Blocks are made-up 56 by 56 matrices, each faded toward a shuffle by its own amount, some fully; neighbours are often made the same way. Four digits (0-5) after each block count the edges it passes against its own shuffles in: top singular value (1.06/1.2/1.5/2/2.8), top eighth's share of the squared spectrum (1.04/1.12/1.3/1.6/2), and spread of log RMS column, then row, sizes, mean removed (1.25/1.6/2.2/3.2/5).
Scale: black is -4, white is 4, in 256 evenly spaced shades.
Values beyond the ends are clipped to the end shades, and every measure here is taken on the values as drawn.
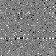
4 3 1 2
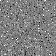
2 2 0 0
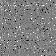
3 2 0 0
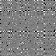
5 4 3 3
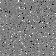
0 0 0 0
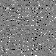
3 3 1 2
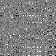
4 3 1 2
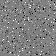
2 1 0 0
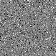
0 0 0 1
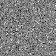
2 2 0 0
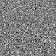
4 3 1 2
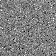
0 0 0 0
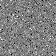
0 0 0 0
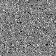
0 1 0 2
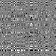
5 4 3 3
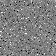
0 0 0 0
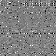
4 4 1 2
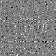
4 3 1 2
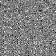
3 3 1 1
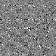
3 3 1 2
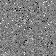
1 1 0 0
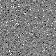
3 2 1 0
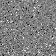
1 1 0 0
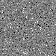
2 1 0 0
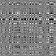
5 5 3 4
